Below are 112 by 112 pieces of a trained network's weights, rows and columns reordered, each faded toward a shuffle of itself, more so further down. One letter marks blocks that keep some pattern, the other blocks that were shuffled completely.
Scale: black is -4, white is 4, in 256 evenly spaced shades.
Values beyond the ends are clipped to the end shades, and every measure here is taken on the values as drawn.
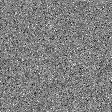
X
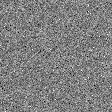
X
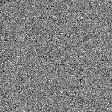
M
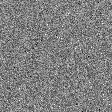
X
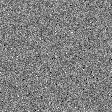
X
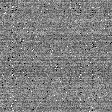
M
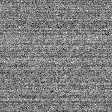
M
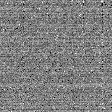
M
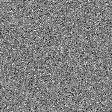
X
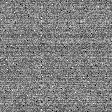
M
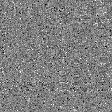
M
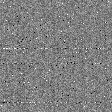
M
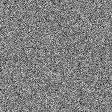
X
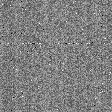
M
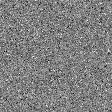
X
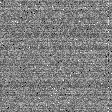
M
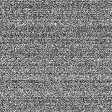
M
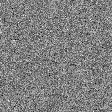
X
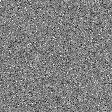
X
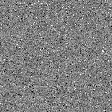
M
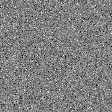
M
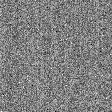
M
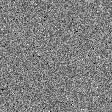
X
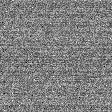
M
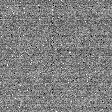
M
